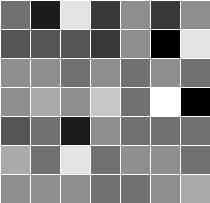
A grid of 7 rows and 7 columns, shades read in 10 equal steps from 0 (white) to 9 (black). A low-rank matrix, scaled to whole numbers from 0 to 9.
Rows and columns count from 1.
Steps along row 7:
same same up same down down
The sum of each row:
36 39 31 27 38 27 29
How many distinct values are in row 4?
6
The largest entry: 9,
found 2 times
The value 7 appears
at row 1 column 4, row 1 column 6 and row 2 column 4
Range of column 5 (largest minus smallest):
1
